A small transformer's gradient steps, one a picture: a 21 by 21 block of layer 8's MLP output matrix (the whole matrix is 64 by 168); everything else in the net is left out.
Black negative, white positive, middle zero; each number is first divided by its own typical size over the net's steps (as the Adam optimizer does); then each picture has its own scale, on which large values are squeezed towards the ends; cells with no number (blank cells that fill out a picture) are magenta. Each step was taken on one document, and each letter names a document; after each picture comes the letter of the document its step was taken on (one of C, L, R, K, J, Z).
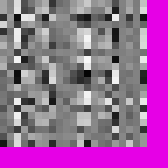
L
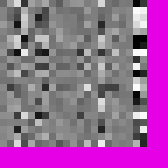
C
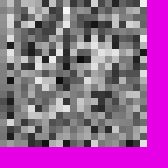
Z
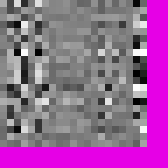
C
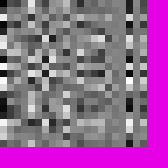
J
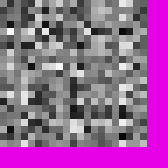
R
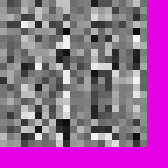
Z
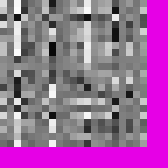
L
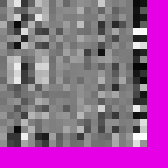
C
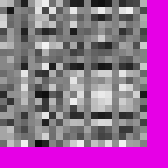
R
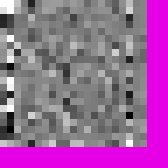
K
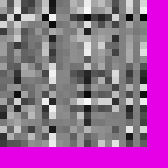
L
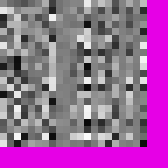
L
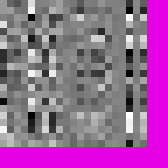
J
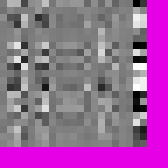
C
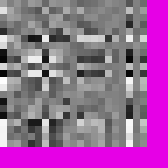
J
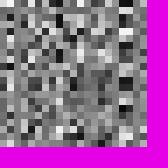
R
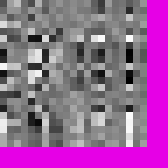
J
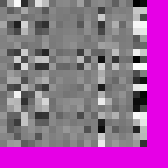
C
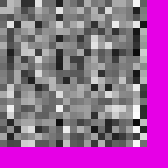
Z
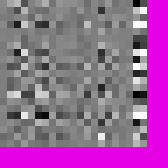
C
